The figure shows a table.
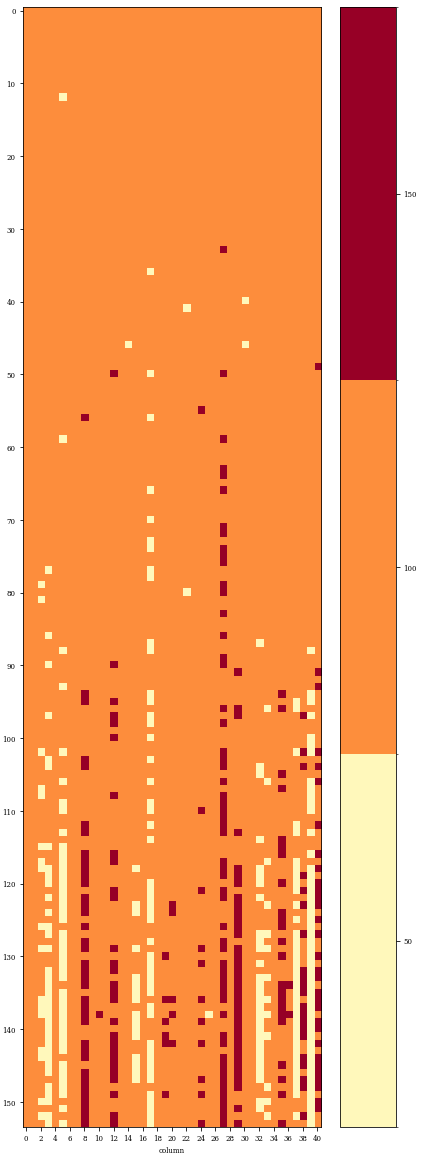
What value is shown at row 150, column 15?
100
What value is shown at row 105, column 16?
100
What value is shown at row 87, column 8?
100
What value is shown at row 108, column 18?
100
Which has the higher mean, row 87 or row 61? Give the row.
61
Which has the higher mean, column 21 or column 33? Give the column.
21
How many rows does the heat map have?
154
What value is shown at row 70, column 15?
100
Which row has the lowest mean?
143
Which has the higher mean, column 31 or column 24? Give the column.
24
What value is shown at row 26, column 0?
100
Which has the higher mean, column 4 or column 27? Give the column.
27
